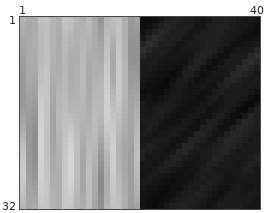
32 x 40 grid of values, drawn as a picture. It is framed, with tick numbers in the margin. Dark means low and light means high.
It is made of 1 by 2 panels. Panel 1,1: high, streaked downward. Panel 1,2: very low, slanting up to the right, faint in contrast.
